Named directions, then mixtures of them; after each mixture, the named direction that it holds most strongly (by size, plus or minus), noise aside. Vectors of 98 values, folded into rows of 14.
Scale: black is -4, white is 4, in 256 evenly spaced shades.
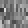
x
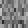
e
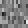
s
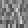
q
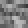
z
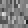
s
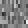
s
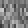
x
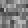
z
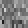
e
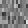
s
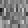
x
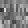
x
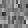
s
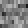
z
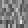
q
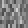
q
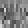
x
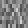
q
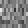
e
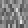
q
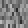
q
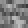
z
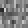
x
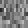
x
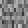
e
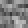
z
